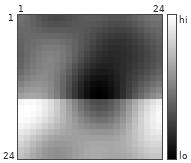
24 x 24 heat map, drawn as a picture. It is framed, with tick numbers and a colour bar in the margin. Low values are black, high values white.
Ninth with the lowest average: centre. Lone odd cells: none. Seam: horizontal, 60% of the way down, the bottom part higher. Stripes: none.
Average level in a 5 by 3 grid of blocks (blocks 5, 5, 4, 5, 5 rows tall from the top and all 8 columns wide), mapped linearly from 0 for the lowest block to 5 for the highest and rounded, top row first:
211 / 211 / 301 / 524 / 434
